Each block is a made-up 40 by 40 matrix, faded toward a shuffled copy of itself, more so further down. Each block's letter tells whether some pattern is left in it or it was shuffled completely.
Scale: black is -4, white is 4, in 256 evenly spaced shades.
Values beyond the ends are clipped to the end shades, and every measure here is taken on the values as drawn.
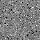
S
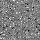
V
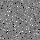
S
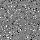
V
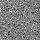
S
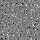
V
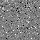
V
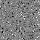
V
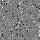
V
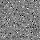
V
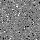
S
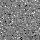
V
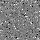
S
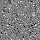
V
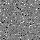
S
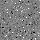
S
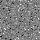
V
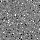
S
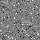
S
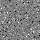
S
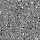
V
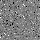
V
